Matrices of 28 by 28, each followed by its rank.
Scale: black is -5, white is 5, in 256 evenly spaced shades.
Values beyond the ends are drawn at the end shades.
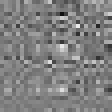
three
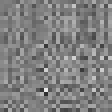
three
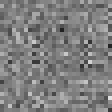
five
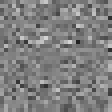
five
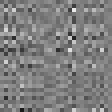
three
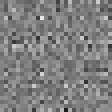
five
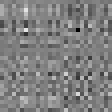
three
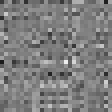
five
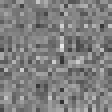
five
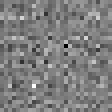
five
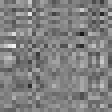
three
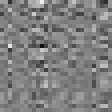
three
